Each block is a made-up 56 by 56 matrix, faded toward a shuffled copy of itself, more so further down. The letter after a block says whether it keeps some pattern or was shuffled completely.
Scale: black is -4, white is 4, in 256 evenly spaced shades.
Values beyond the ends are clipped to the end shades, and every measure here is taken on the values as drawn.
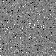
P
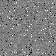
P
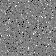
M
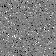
P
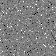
M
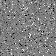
P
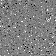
M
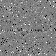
P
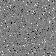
M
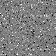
P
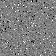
M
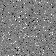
M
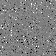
P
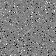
M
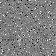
P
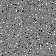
M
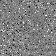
P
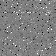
P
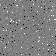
M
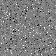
P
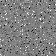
P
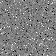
M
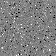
M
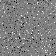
P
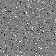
P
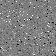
M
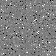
P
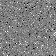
M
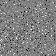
P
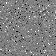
P
